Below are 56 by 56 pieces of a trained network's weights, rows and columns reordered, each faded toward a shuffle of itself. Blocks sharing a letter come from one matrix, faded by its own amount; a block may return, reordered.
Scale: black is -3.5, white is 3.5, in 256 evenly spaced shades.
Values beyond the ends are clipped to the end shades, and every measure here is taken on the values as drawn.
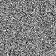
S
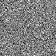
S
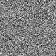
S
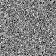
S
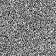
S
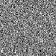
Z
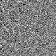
Z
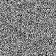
S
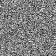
S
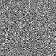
Z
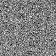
S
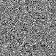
Z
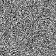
S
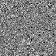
Z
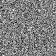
S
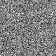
S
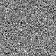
Z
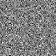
Z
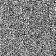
S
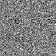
Z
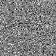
Z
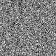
S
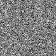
S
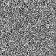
S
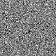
Z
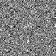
Z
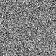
S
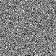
S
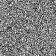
S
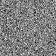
S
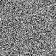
S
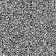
S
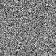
S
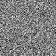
S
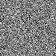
S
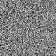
S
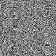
Z
